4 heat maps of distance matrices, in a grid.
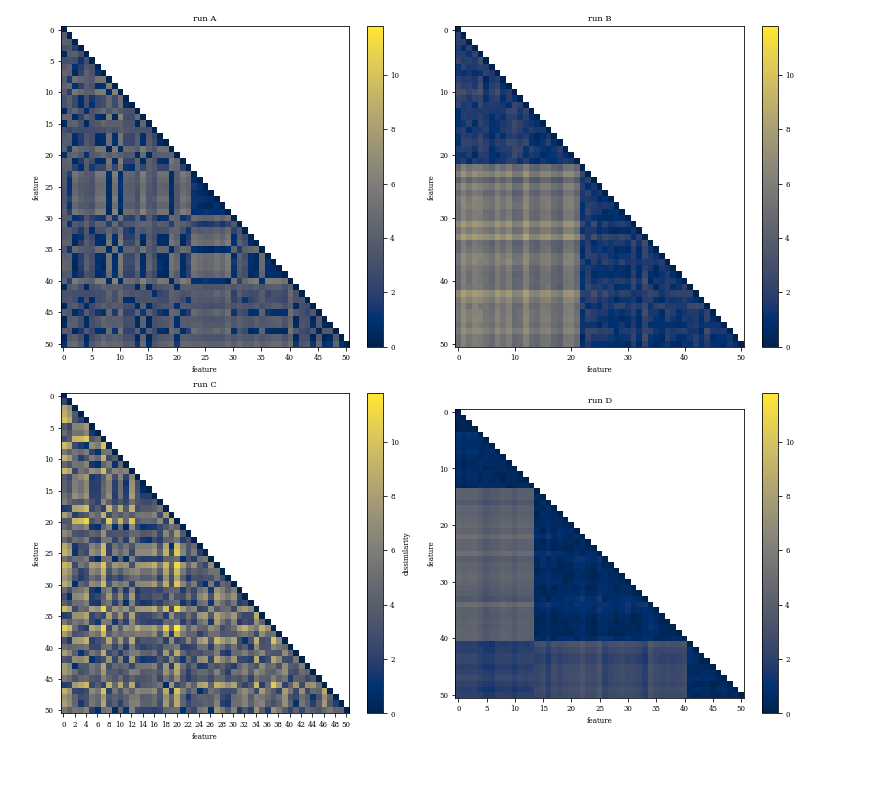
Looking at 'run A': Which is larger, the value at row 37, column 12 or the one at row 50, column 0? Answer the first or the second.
the first
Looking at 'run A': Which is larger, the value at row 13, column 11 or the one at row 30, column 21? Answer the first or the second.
the first
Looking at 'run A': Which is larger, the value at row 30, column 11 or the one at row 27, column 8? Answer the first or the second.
the first
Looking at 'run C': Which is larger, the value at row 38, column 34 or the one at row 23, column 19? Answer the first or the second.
the second
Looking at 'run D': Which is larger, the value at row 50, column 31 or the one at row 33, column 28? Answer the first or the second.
the first
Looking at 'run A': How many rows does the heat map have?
51
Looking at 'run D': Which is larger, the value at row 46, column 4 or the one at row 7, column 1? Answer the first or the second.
the first
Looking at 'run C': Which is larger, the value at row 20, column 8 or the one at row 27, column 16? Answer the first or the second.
the first
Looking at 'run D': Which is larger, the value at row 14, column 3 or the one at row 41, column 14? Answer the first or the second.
the first
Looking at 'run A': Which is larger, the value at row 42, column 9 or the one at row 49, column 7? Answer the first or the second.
the second
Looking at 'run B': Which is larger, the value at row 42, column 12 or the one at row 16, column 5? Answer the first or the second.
the first
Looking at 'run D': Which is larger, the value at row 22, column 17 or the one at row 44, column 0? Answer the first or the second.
the second
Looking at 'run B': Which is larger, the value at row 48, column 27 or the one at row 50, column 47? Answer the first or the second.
the first
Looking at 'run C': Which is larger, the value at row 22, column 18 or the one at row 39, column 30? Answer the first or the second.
the second
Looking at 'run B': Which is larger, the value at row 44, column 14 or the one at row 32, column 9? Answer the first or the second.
the second
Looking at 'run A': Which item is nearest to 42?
16
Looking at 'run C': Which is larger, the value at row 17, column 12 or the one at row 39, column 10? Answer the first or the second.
the second
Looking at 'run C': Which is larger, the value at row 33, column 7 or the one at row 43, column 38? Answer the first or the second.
the first
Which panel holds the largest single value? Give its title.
run C
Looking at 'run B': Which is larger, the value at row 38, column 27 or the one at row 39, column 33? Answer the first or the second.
the second
